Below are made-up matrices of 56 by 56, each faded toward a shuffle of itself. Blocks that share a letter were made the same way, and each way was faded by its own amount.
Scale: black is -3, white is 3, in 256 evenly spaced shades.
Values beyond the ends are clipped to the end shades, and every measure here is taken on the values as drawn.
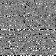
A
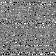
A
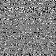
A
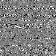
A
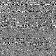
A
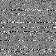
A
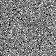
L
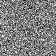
L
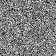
L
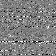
A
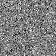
L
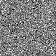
L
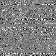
A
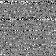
A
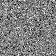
L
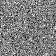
L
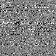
A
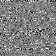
A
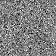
L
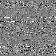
A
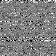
A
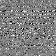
A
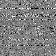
A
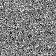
L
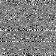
A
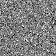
L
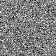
L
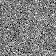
L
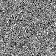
L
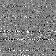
A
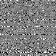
A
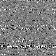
A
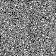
L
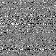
A
